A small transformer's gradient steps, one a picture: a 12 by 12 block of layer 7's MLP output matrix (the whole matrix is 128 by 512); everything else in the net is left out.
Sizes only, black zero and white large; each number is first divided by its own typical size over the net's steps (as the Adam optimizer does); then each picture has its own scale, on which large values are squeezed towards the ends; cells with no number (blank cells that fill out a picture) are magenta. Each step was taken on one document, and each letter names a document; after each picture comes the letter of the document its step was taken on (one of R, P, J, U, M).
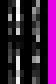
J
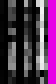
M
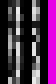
J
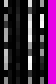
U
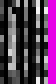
M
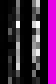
J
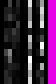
U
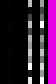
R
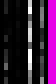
U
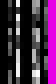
J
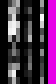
U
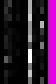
U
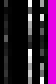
R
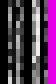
J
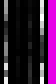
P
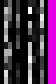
U
